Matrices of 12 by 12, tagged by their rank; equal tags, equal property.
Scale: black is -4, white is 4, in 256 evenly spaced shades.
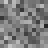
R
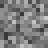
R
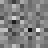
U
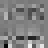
U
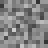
R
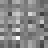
U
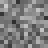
R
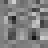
U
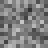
R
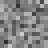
R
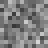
R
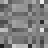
U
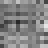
U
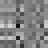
U
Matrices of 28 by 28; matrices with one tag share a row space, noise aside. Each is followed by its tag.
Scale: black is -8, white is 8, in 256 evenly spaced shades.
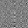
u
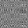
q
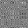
q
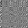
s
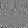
s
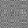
q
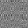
q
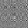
u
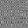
q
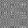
q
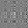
u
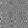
s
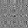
u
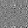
u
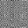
q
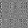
s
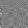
s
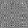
q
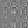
u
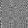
s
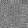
q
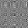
u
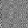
s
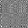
s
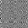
s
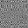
q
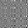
u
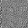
s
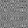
q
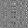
u
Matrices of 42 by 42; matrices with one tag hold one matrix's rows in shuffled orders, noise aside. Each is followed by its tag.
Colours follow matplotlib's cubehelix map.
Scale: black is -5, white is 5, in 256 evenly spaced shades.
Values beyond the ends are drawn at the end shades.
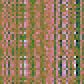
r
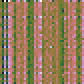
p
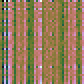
p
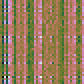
p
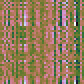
r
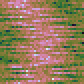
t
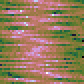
t
